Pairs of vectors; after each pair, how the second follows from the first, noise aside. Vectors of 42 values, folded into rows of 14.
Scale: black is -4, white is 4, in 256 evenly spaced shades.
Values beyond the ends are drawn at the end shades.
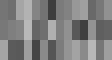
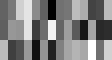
scaled up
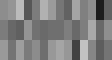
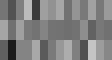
reversed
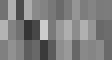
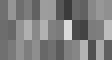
reversed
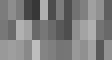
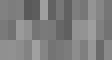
shrunk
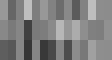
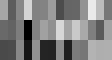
scaled up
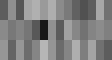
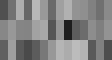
reversed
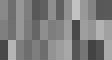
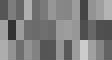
wrapped around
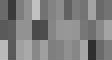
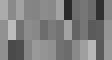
wrapped around
